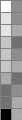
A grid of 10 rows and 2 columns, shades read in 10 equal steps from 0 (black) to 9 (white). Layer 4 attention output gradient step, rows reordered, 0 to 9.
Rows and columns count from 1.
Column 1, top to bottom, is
9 8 8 7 7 7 6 4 4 0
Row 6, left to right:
7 6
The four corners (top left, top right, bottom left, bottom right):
9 5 0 6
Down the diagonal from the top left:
9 5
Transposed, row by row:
9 8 8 7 7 7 6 4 4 0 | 5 5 6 4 5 6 4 5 6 6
